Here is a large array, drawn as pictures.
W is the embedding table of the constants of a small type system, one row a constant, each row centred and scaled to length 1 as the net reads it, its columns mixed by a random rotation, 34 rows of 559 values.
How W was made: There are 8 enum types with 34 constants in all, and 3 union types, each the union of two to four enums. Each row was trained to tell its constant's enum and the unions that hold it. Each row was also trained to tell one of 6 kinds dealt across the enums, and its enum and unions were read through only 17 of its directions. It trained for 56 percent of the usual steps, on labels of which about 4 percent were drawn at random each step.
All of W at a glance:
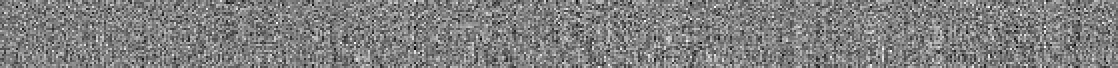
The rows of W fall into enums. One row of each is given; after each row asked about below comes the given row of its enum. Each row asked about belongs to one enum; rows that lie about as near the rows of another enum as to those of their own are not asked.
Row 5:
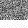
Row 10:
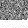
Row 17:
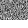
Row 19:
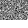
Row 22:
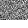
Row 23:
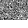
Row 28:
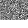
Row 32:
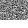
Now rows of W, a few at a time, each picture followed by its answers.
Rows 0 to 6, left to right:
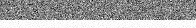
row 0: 17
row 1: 17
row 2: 32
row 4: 22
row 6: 19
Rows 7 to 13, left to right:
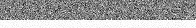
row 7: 17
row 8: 28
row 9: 5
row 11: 17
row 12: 19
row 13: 23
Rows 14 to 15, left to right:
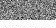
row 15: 28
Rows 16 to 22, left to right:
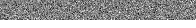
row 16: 32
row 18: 19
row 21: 23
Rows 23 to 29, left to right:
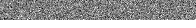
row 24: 23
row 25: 22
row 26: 10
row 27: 22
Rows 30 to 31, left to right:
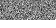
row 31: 23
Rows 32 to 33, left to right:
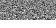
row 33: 32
